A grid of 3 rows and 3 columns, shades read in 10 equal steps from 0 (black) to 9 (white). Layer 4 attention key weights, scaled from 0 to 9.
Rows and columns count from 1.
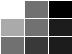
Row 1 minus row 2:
3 0 -1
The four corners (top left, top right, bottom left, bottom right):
9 0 4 1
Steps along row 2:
down down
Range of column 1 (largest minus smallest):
5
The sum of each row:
13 11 7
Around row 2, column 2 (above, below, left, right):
4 2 6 1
